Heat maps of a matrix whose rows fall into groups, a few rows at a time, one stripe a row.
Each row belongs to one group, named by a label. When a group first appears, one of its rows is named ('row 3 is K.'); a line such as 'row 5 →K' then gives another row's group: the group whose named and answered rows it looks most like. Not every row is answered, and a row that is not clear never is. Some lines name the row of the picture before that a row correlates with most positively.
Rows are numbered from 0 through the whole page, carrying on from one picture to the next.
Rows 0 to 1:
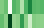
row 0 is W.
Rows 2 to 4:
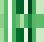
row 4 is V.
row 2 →V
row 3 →W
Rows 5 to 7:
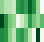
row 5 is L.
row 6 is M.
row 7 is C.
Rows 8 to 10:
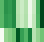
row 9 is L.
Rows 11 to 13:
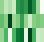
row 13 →V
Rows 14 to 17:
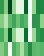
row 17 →W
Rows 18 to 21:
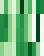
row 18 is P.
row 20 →C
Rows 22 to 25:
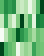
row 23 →P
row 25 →M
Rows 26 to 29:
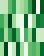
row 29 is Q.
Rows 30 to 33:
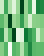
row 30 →P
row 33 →W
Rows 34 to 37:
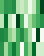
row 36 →C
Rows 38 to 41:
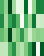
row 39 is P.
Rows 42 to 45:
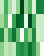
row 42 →P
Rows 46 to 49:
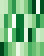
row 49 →M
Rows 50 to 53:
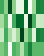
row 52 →P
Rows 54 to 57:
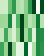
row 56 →P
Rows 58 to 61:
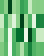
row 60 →V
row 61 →W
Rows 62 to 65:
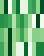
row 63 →C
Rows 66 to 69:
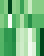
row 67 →W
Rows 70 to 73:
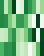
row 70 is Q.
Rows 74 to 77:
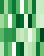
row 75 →V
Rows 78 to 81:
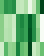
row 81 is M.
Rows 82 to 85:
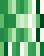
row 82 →C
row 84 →C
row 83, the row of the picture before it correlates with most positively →78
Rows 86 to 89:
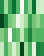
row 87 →M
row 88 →W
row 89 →P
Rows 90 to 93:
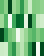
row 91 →V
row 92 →M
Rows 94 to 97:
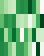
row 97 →C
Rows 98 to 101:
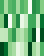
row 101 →M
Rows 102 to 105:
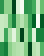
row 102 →Q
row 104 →P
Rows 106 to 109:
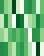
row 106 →Q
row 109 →C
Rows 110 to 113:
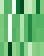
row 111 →W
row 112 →W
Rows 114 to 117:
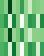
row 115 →Q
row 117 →Q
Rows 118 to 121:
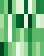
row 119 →V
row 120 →W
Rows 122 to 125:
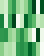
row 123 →Q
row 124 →C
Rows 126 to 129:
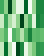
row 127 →P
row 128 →W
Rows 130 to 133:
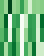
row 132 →Q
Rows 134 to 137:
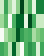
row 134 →P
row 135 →V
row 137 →Q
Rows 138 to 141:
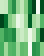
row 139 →M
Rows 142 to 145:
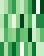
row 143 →P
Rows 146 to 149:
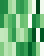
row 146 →C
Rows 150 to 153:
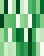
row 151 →M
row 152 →V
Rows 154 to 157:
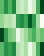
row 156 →M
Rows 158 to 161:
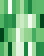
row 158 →W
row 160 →M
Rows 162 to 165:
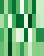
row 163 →V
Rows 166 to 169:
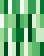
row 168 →V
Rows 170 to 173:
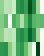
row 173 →C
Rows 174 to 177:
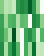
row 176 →Q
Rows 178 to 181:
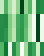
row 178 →P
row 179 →C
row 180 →C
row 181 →Q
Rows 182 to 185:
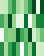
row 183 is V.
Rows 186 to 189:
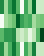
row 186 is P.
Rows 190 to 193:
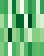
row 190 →Q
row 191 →V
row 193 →W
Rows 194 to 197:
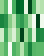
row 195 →C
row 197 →W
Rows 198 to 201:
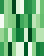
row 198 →Q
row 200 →V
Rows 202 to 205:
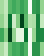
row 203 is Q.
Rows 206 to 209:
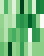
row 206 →P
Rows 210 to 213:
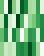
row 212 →Q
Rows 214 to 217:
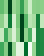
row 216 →P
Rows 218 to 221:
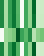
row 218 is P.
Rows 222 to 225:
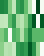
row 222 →C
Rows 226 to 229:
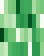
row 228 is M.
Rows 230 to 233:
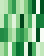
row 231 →P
